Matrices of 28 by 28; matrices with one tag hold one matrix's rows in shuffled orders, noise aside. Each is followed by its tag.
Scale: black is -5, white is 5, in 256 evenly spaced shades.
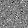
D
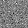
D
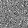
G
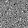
G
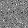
D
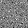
D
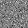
D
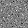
D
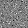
D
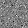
D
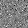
G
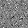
D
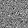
D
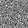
G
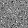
D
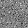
D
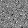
D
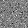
D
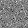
D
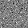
D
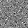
G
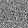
D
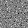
G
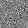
G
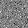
G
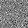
G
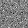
D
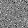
G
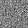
G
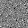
G
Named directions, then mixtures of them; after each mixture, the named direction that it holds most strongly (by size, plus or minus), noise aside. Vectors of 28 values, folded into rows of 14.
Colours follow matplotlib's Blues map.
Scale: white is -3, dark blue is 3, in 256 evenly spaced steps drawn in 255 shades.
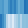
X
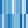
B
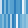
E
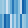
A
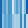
B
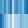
X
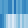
X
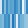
E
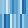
A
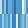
E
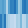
X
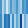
A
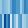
A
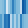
A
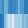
X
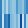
B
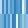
E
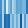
B
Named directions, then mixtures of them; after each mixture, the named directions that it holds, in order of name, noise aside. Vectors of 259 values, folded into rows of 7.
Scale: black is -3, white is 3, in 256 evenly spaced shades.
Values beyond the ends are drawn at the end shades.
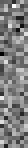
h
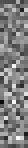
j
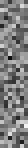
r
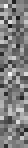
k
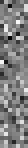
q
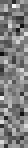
h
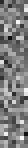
j, q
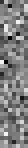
q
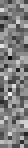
j, r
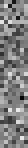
k, q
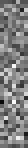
j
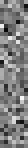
q, r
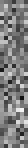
k, r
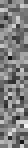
r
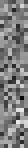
k, r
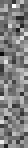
h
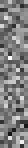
r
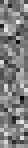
q, r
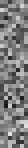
r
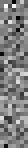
h, k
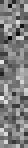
h, q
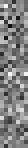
k
